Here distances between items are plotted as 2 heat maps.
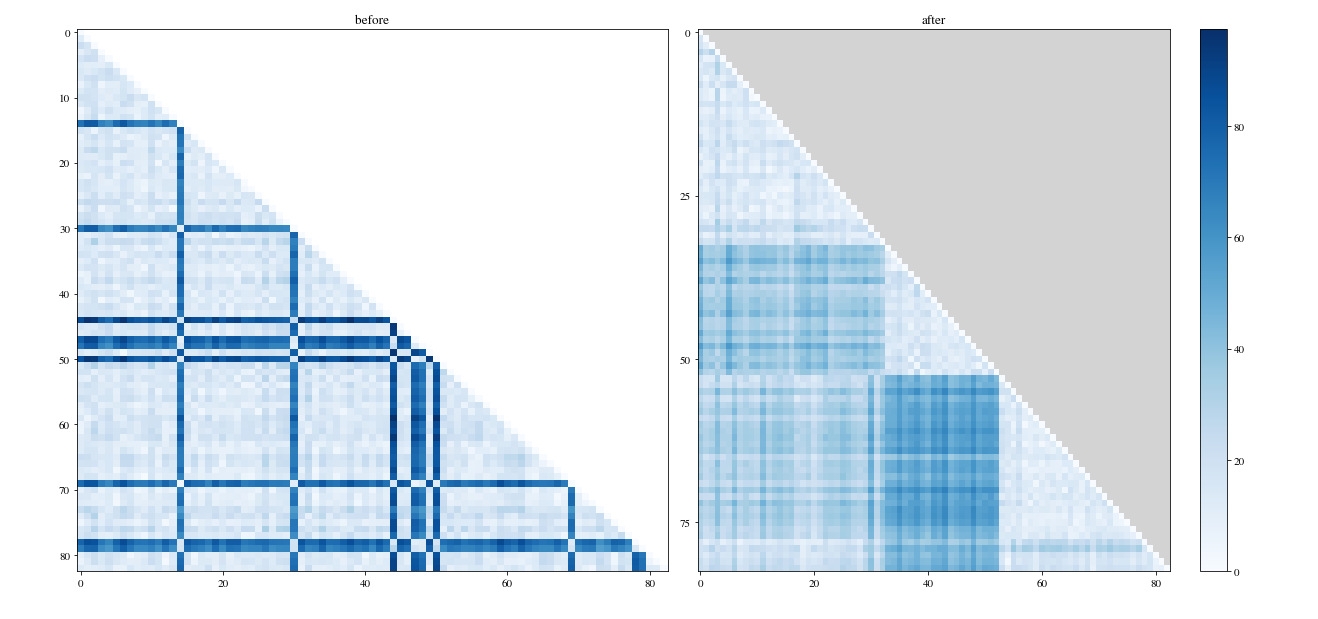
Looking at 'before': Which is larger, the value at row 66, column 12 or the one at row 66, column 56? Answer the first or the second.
the first
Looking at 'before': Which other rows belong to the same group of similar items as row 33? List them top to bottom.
0, 1, 2, 3, 4, 5, 6, 7, 8, 9, 10, 11, 12, 13, 15, 16, 17, 18, 19, 20, 21, 22, 23, 24, 25, 26, 27, 28, 29, 31, 32, 34, 35, 36, 37, 38, 39, 40, 41, 42, 43, 45, 46, 49, 51, 52, 53, 54, 55, 56, 57, 58, 59, 60, 61, 62, 63, 64, 65, 66, 67, 68, 70, 71, 72, 73, 74, 75, 76, 77, 80, 81, 82
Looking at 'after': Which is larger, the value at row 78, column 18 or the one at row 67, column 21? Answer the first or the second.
the second
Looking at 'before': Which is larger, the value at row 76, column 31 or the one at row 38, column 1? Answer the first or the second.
the first
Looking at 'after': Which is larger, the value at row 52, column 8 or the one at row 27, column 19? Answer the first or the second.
the first
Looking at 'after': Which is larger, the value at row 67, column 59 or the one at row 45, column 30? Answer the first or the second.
the second
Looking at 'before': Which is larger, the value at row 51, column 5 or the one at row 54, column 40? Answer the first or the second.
the first
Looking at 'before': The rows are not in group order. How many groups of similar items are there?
2
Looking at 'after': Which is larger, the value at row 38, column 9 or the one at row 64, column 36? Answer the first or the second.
the second
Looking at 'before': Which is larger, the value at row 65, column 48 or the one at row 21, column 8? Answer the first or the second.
the first
